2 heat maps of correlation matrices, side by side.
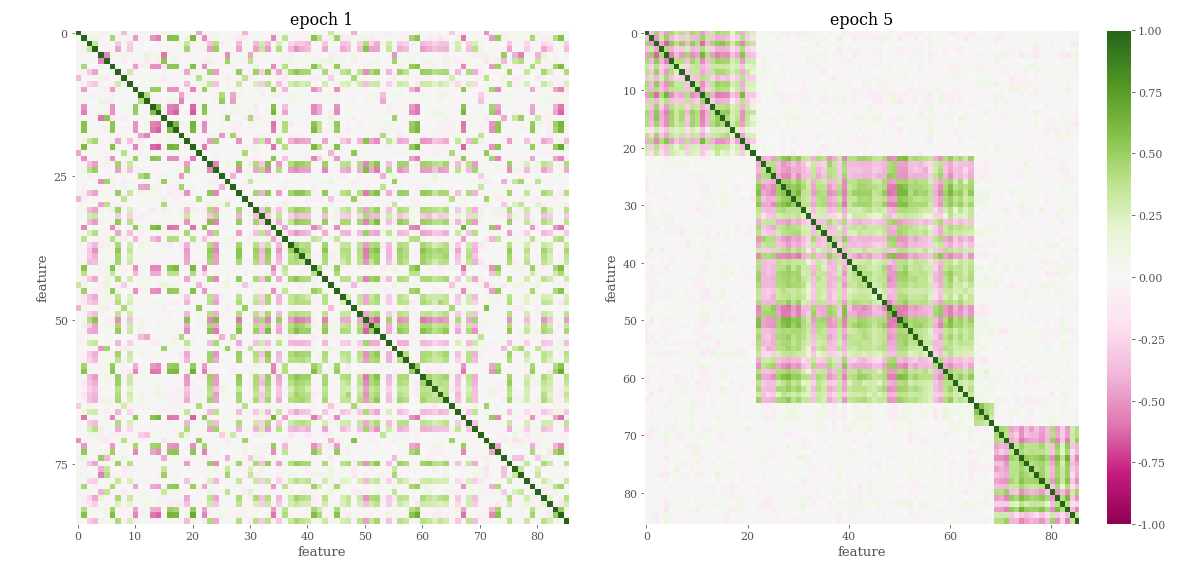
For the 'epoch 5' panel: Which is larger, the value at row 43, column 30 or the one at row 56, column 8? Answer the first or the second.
the first
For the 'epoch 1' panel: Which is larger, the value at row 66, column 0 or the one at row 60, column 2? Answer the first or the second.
the first
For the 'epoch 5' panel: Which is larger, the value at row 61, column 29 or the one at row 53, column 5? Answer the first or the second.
the first
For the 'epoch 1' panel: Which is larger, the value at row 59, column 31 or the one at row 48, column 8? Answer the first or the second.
the second
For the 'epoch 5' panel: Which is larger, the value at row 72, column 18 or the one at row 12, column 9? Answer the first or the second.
the first
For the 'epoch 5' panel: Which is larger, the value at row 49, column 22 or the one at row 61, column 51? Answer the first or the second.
the second
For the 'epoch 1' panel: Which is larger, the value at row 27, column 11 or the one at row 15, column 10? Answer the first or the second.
the second
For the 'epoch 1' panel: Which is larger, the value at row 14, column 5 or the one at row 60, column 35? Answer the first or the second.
the first
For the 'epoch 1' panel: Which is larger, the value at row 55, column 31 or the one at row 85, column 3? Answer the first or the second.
the first
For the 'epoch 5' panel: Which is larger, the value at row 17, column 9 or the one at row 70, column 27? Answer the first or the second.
the first
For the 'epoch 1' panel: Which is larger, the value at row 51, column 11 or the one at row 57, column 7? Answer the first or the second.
the second
